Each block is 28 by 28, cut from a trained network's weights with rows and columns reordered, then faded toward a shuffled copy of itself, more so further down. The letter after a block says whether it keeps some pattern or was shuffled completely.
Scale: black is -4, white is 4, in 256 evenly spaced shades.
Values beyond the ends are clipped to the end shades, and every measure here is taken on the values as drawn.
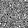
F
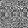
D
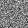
F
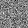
F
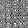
D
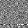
D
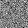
F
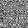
D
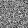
F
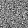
F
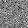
F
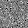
F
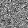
F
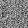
D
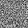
D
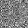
D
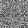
D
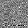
D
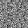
D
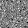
F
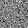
F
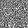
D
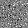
F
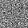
D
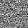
D
